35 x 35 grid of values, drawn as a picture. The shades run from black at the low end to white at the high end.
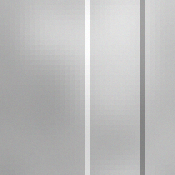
The histogram is bell-shaped. The ninth with the highest average is the top middle. Columns 18 and 29 differ from the columns beside them. Values rise toward the top right.
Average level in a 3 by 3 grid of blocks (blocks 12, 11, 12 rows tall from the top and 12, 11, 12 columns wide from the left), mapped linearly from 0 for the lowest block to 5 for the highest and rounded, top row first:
254
033
012
